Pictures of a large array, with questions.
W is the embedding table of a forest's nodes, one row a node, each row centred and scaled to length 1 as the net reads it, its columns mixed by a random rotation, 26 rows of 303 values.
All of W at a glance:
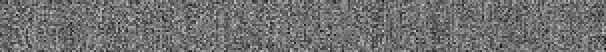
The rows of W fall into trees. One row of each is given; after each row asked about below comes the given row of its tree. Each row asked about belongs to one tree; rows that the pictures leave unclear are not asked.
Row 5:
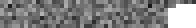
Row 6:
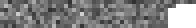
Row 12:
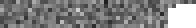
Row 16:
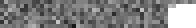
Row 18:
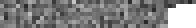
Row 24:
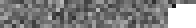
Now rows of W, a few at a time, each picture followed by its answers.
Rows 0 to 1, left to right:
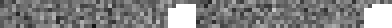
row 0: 12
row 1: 12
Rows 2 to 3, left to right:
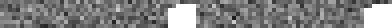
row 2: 5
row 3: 18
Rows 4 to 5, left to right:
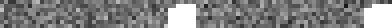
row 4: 12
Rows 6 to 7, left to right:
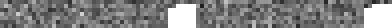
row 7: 18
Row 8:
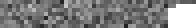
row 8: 5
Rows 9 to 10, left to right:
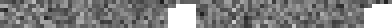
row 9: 6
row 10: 18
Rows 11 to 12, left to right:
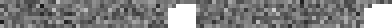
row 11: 16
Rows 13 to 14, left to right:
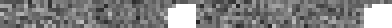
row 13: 6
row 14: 16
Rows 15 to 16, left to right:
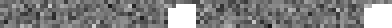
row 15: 24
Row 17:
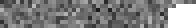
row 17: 12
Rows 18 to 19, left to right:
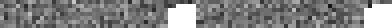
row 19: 24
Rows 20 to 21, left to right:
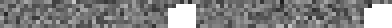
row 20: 18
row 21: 24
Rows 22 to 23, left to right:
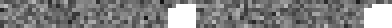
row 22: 6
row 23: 6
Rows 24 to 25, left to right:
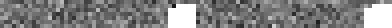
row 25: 16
